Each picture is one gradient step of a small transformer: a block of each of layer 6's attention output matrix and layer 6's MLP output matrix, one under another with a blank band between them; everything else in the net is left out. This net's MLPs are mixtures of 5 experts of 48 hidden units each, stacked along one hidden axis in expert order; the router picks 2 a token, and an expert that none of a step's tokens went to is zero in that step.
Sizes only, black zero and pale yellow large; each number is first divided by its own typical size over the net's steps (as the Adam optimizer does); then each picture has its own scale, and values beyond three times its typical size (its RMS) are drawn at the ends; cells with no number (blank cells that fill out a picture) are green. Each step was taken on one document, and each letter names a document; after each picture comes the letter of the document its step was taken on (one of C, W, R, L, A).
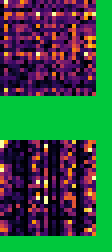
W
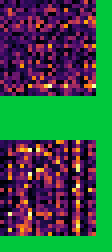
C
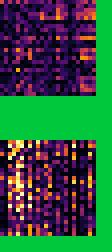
C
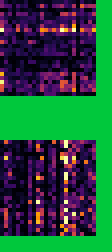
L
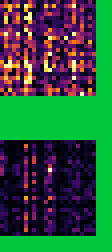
W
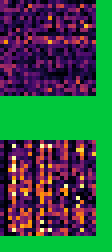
C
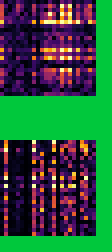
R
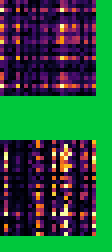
L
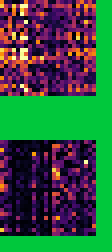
W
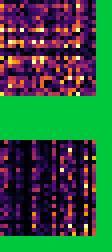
W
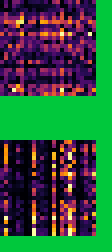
R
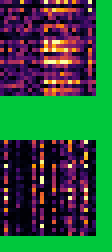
R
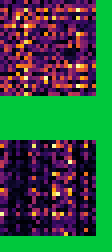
W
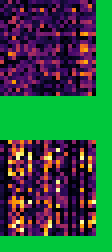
C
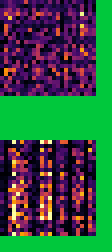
C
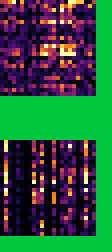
R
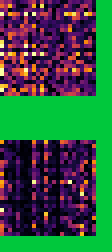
W
